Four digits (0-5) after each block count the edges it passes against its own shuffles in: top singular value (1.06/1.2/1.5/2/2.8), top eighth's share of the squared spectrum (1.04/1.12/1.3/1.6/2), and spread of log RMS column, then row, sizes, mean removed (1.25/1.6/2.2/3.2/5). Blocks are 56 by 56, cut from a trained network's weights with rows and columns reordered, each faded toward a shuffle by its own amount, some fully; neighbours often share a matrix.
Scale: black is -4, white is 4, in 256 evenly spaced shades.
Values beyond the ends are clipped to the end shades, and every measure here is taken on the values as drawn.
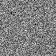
0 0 0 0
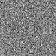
3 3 0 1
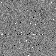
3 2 0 1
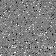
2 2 0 1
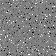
0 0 0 0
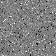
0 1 0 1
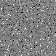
0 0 0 0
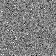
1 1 0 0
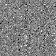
2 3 1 1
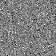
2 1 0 0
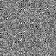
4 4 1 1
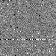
3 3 0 1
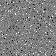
1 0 0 0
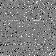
2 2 0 1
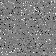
2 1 0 1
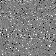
2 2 0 1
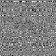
4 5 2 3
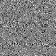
3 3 1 2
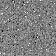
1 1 0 0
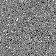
2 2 0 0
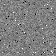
2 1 0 0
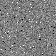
0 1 0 0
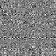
4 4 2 3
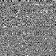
3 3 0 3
